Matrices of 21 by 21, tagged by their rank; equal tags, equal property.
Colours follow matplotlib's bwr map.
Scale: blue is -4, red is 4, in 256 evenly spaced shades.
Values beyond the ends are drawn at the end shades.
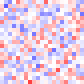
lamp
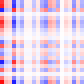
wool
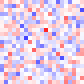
lamp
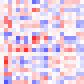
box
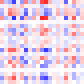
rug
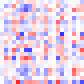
box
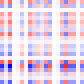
wool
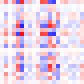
rug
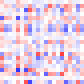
box
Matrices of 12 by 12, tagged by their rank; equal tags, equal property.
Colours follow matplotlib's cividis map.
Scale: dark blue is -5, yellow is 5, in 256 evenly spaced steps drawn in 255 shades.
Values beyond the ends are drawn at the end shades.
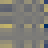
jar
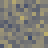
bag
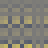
jar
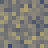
bag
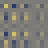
jar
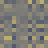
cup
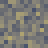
bag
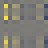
jar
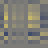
jar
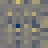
cup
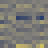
cup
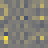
cup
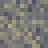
bag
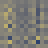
cup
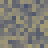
bag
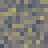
bag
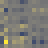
cup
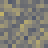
bag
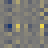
cup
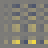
jar
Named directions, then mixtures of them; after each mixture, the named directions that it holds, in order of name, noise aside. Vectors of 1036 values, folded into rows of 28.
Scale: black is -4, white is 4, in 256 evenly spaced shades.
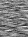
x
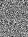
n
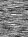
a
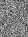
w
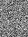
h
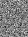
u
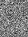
h, n, w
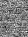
a, u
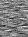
x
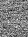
a, h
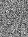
n, u, w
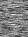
a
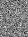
u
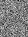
w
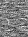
h, n, x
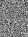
n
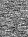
u, w, x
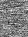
a, h, n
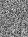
u, w
